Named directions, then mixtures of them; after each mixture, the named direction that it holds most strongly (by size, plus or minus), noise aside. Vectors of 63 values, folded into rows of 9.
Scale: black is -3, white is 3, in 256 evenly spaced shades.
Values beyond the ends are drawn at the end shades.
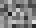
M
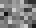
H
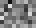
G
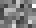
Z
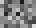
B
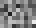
M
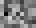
B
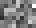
Z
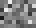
G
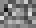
G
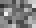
H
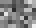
H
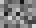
B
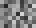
B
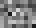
M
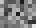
B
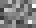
Z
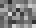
M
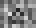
M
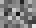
B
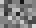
B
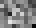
M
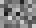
B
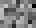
Z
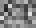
G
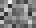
G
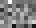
M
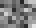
H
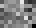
H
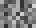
B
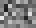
G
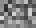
G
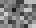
H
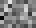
G
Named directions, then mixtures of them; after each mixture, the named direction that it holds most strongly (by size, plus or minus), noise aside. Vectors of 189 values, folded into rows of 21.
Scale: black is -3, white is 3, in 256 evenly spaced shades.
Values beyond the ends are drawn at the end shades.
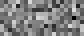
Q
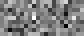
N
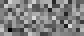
N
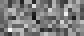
N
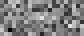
Q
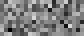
N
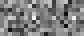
N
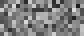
Q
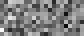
N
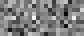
N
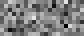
N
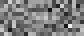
Q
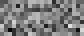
Q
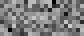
Q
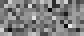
N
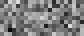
Q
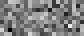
Q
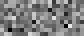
N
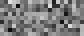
Q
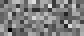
Q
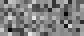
N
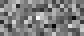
Q
